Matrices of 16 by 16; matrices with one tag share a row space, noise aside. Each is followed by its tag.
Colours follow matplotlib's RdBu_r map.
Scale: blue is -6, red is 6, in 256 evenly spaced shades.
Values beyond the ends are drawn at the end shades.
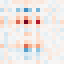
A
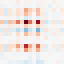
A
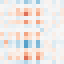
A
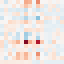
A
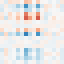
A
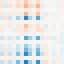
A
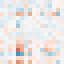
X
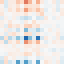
A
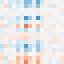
A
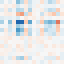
X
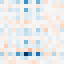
A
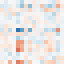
X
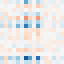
A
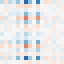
A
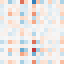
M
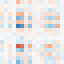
X
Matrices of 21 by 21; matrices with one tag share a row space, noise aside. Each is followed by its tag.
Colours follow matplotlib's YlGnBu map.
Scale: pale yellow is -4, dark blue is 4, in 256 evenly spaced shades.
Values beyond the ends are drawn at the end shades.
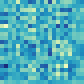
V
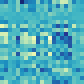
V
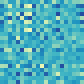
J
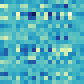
V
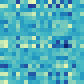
V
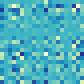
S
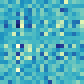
J
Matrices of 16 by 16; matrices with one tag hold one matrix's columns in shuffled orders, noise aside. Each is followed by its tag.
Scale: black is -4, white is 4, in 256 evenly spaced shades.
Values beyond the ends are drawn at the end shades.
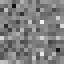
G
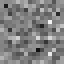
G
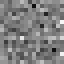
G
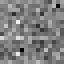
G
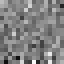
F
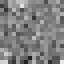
F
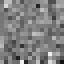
F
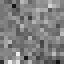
F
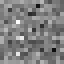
G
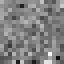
F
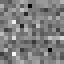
G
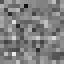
G
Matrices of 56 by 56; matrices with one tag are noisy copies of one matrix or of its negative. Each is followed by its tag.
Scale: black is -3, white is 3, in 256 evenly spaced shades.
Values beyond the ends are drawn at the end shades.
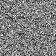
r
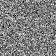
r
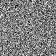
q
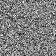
r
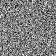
q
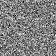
r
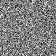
q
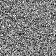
r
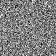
q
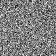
q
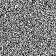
q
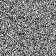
r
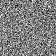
q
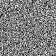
q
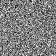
q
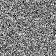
r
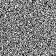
q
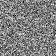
r
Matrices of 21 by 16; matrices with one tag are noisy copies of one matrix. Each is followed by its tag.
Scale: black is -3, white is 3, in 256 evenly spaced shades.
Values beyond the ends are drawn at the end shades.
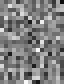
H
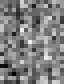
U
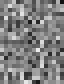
H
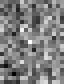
U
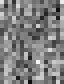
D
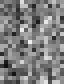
U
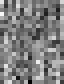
D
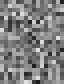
H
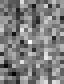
U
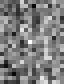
U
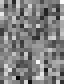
D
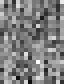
D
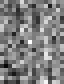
U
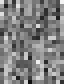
D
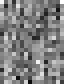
D
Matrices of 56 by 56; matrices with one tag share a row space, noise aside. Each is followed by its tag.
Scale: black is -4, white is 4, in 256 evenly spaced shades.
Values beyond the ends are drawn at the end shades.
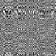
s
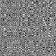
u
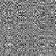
s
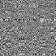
s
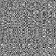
u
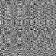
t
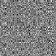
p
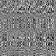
p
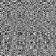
t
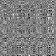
p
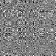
s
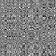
u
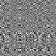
t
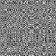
u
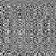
t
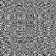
t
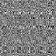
p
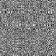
p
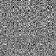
p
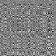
p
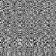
t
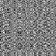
t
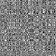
u
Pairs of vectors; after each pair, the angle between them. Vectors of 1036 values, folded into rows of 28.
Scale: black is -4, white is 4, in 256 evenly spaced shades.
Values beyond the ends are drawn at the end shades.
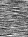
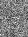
orthogonal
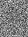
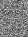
orthogonal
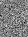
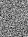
partly aligned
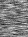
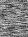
nearly opposite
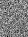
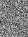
orthogonal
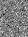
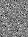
orthogonal
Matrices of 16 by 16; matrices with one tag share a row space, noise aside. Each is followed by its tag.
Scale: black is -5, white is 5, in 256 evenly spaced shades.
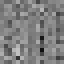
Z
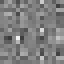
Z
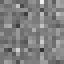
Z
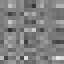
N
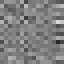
N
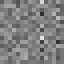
Z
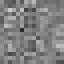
N
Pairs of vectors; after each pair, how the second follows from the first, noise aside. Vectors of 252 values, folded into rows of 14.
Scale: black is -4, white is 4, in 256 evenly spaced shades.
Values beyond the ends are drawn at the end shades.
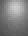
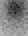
negated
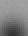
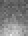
negated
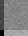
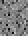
shuffled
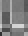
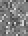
shuffled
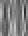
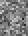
shuffled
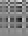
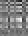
negated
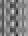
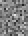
shuffled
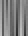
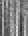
negated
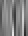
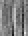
negated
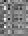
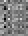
negated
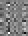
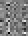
negated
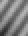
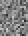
shuffled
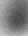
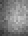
negated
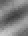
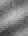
negated
